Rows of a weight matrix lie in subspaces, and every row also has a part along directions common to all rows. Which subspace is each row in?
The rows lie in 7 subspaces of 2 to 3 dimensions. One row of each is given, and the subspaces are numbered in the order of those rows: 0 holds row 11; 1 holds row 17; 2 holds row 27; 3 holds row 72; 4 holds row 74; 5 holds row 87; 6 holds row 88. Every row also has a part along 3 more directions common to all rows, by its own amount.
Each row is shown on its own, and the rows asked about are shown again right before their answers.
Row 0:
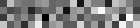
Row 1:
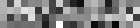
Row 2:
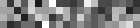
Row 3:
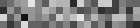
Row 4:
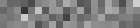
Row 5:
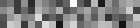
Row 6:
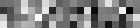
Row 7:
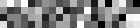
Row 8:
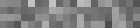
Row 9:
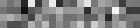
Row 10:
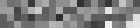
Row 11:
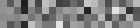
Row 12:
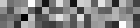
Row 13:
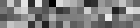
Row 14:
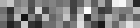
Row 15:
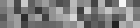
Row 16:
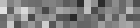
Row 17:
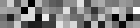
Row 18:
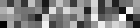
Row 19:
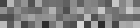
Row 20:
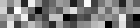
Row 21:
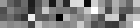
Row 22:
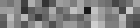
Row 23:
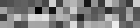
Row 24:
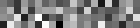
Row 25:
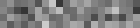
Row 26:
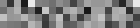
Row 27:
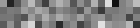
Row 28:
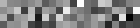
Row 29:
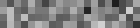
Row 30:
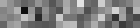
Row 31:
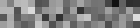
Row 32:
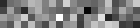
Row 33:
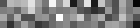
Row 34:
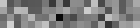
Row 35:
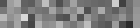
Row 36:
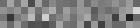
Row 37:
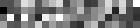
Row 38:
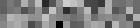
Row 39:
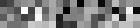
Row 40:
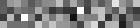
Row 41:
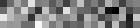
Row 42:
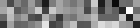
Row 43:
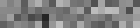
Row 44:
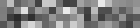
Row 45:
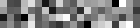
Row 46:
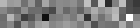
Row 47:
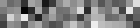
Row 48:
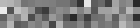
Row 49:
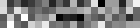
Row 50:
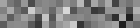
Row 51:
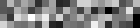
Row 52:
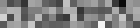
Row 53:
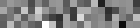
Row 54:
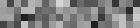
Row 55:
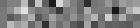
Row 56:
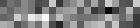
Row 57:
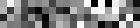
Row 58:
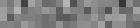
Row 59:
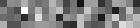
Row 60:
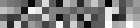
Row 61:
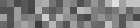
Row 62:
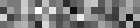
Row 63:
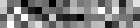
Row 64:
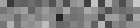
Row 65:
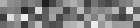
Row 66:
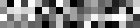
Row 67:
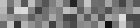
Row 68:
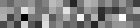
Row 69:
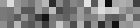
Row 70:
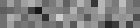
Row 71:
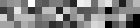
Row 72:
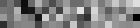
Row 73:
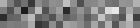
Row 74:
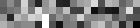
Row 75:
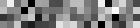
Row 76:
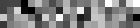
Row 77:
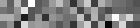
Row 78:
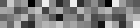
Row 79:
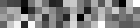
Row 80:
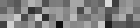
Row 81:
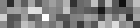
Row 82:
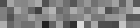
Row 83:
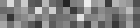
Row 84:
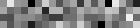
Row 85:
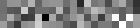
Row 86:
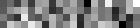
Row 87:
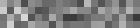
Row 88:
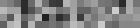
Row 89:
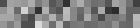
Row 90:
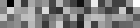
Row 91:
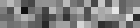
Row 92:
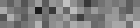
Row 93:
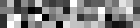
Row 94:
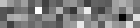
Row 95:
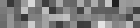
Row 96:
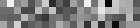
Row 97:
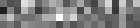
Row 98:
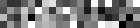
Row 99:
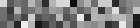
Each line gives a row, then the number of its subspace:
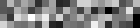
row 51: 4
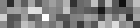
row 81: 6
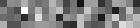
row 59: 1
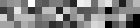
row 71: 4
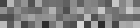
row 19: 1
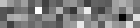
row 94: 3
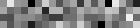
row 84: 2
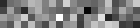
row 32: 5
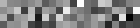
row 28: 1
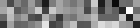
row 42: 3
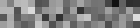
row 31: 3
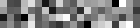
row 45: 2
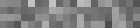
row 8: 0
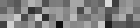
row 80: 6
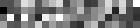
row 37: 6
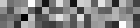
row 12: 2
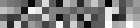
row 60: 6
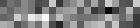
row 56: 4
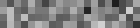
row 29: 3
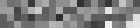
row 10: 4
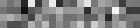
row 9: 0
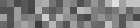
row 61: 3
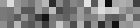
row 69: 4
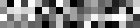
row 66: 0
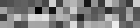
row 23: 4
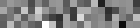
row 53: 6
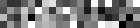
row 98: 0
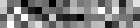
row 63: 5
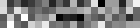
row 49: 5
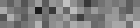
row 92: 4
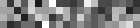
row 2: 0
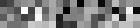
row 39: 1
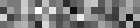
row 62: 4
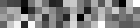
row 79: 6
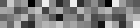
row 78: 2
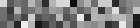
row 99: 2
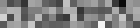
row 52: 6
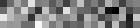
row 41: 2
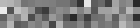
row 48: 5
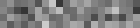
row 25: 0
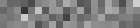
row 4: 2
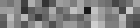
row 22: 3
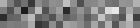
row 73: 2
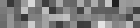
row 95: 2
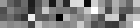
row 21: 5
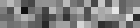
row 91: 2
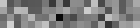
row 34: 5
